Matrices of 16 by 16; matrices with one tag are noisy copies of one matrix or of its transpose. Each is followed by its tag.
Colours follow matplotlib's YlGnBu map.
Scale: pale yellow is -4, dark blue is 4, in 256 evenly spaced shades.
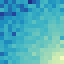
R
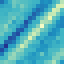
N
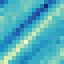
N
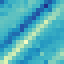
N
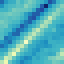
N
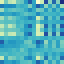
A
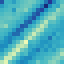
N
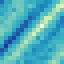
N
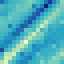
N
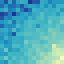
R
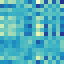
A
